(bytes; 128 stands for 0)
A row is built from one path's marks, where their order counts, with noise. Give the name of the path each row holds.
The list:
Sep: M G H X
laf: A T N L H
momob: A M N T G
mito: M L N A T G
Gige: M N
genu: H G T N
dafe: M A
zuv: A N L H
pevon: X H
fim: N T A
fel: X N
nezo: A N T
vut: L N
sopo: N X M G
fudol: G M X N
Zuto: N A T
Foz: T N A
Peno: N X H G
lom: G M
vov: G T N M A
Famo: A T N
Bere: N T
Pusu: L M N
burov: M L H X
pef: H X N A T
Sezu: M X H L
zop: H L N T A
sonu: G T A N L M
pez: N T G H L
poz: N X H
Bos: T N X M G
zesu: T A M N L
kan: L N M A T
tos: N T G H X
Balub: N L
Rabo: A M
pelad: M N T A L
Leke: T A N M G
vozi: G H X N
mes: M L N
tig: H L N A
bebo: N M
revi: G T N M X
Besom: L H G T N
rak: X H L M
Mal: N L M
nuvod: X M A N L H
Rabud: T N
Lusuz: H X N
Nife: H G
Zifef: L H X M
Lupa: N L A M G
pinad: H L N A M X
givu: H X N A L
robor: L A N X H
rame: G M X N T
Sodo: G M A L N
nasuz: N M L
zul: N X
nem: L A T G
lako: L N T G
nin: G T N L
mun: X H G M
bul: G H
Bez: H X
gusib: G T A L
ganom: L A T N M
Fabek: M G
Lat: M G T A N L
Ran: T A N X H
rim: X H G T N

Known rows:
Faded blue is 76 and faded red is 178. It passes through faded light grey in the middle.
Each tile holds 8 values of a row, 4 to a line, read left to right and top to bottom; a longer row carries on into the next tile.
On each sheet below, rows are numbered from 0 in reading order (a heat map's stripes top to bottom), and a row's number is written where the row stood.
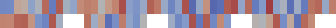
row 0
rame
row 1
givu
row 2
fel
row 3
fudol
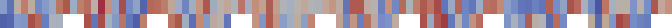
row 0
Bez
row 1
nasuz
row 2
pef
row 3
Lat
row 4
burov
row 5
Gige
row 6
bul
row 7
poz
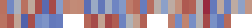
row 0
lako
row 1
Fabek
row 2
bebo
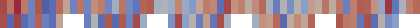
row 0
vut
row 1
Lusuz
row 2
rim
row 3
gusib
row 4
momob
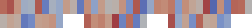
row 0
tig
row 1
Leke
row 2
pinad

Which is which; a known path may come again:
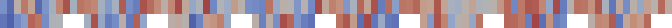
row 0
Bez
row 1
Besom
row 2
tig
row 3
poz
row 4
lako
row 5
Lat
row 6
momob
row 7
gusib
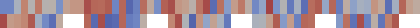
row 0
sopo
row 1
vut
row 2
zop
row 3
fudol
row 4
mun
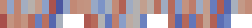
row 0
Leke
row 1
pef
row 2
laf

